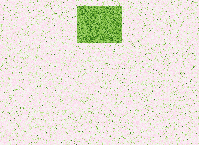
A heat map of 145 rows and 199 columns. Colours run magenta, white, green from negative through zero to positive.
The ninth with the highest average is the top middle. There are no regular stripes. The values are skewed, with a long tail toward high values. In the top middle lies a patch that is higher than the rest.
